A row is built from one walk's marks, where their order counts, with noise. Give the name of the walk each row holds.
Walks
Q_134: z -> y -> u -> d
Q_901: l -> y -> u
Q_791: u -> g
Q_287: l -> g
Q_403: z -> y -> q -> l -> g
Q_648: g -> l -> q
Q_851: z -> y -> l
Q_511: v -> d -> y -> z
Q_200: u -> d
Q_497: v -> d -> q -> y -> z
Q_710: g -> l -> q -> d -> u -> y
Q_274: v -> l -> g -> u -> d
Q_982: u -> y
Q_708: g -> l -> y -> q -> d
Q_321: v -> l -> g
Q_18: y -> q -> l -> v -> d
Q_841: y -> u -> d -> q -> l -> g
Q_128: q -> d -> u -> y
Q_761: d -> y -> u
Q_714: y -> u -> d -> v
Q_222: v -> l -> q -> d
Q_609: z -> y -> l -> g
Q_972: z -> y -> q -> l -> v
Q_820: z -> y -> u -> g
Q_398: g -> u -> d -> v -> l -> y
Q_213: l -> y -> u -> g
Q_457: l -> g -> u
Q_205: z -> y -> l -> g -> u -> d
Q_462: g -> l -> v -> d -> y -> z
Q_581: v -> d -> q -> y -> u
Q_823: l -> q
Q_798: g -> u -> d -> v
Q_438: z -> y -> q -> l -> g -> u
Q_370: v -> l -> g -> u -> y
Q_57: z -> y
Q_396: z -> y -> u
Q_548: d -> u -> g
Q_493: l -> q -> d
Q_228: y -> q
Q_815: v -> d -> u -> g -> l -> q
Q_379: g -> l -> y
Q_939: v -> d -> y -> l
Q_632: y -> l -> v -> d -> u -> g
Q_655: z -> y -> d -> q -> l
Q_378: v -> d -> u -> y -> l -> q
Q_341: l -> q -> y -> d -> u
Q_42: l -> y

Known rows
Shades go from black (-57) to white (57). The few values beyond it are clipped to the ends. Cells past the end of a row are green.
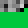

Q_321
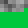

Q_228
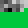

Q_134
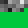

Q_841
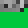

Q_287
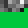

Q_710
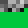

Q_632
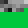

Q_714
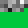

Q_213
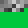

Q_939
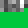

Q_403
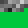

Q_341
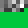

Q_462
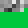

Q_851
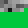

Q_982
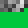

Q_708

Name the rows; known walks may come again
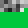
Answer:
Q_396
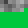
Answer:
Q_228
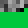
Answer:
Q_274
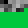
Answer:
Q_581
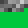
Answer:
Q_341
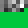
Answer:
Q_462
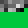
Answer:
Q_222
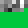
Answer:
Q_609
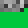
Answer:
Q_287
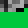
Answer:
Q_815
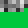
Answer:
Q_972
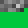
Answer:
Q_493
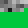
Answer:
Q_982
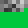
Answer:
Q_655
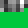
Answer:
Q_438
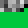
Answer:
Q_370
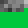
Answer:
Q_200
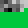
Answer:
Q_134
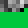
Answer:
Q_398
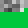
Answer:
Q_57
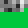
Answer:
Q_820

